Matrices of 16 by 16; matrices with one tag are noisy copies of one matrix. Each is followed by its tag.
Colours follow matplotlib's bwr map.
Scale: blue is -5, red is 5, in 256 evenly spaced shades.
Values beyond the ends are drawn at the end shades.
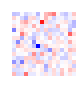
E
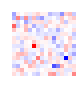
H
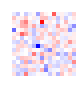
E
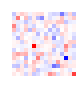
H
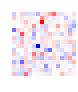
E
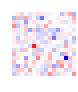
H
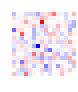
E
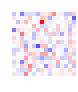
E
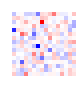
E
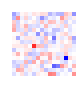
H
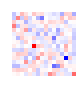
H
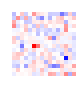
H
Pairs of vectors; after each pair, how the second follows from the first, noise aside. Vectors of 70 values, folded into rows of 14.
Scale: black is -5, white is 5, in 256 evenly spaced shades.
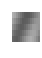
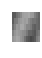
negated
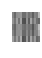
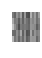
reversed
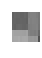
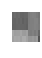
copied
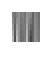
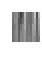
reversed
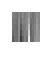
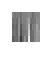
copied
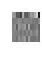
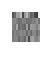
negated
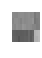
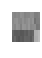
copied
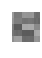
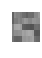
negated
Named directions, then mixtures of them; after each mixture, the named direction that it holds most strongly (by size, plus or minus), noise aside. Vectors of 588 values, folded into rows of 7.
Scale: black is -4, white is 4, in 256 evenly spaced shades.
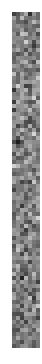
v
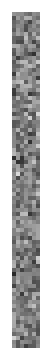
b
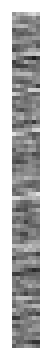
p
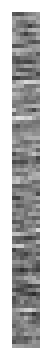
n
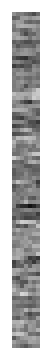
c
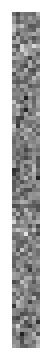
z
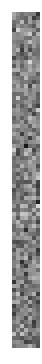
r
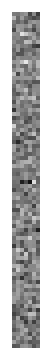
v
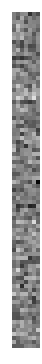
c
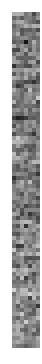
v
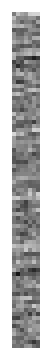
p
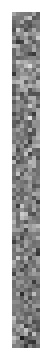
b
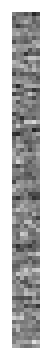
p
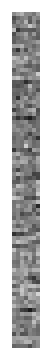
n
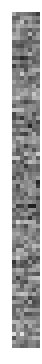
c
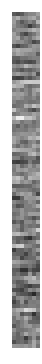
n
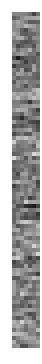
c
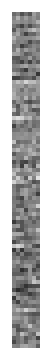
n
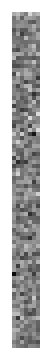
v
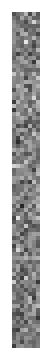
v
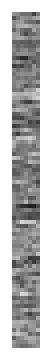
c
